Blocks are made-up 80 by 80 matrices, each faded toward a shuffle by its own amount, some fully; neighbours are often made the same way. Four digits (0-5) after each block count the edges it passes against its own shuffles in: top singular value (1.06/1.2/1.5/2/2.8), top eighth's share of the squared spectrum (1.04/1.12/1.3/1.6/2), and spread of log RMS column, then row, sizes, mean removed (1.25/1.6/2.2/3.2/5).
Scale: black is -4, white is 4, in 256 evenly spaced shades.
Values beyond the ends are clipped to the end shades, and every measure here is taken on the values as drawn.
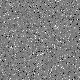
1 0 0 0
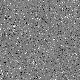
1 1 0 0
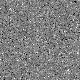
0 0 0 0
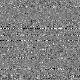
3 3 0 3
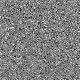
0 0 0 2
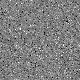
0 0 0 0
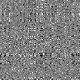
4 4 2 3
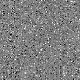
3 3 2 1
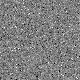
0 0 0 0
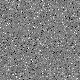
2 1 0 0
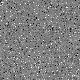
2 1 0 0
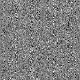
1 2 3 0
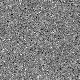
0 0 0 0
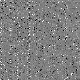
4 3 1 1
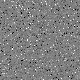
1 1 0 0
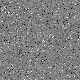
0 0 0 0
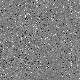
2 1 1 0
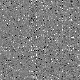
2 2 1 1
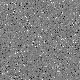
0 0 0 0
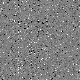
2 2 1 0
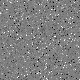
0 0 0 0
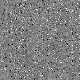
3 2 1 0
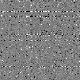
4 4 1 2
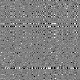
5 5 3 3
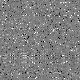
3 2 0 1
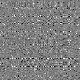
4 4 2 3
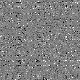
4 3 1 2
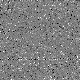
3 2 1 1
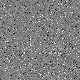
3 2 0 1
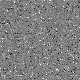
2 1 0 0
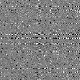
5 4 2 3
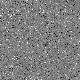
2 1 0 0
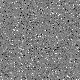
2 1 0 0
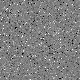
1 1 0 0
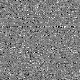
3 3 0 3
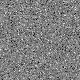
2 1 0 0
